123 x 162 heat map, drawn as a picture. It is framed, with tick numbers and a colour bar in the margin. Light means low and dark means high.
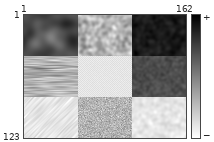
The table splits into 3 rows of 3 panels. Panel 1,1: high, smooth. Panel 1,2: low, blotchy. Panel 1,3: very high, blotchy, faint in contrast. Panel 2,1: low, streaked across. Panel 2,2: very low, checkered, faint in contrast. Panel 2,3: high, blotchy, faint in contrast. Panel 3,1: very low, slanting up to the right, faint in contrast. Panel 3,2: low, fine-grained. Panel 3,3: very low, blotchy, faint in contrast.
